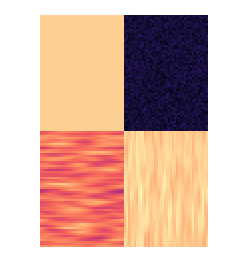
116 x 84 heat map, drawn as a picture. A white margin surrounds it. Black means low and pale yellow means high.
It is made of 2 by 2 panels. Panel 1,1: very high, flat. Panel 1,2: very low, fine-grained, faint in contrast. Panel 2,1: high, streaked across. Panel 2,2: very high, streaked downward, faint in contrast.
